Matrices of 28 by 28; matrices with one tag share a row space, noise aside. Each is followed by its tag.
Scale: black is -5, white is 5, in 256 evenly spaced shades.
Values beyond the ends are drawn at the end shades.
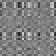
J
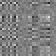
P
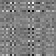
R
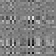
R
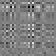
R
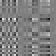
P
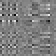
P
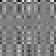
J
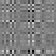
R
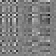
P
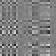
P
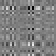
R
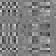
P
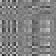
P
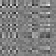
P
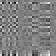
P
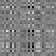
R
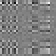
P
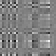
P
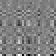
J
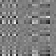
P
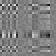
P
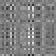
R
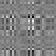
R
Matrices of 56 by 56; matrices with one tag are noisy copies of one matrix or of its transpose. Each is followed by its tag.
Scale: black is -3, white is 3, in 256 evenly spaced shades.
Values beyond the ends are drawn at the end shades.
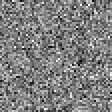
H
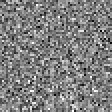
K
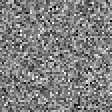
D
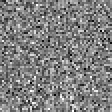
K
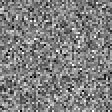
D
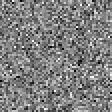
H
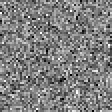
H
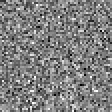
K
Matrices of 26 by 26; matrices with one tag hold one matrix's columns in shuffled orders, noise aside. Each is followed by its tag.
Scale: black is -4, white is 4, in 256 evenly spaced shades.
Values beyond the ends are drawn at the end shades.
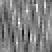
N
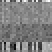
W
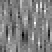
N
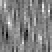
N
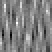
N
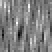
N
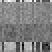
W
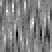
N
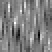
N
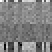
W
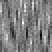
N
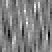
N
